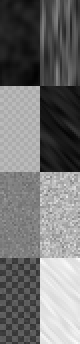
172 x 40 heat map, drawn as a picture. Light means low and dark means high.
The table splits into 4 rows of 2 panels. Panel 1,1: very high, blotchy, faint in contrast. Panel 1,2: high, streaked downward. Panel 2,1: low, checkered, faint in contrast. Panel 2,2: very high, slanting down to the right, faint in contrast. Panel 3,1: middling, fine-grained, faint in contrast. Panel 3,2: low, fine-grained. Panel 4,1: high, checkered. Panel 4,2: very low, slanting down to the right, faint in contrast.
